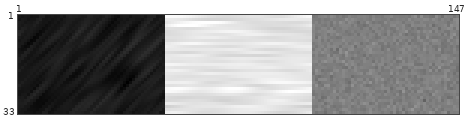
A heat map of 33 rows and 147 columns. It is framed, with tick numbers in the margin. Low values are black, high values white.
The table splits into one row of 3 panels. Panel 1,1: very low, slanting up to the right, faint in contrast. Panel 1,2: very high, streaked across, faint in contrast. Panel 1,3: middling, fine-grained, faint in contrast.
